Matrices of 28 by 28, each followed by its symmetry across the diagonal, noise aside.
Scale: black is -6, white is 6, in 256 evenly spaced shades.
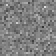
neither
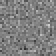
antisymmetric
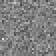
neither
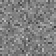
antisymmetric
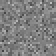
antisymmetric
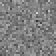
neither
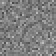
symmetric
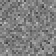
symmetric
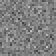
symmetric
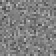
antisymmetric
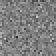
antisymmetric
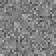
symmetric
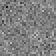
symmetric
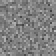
neither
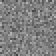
antisymmetric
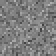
symmetric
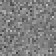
antisymmetric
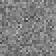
antisymmetric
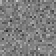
neither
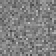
neither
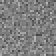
antisymmetric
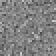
symmetric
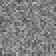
neither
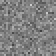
neither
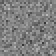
symmetric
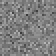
neither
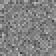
symmetric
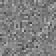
antisymmetric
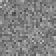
symmetric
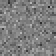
neither
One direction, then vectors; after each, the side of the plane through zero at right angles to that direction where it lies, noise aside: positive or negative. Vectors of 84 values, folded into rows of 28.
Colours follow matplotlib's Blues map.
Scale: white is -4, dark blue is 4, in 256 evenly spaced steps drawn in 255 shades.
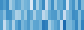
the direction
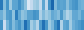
positive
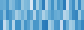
positive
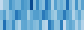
negative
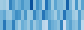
negative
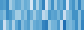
positive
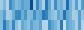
negative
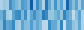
negative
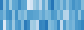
positive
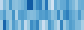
negative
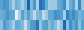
positive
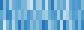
positive
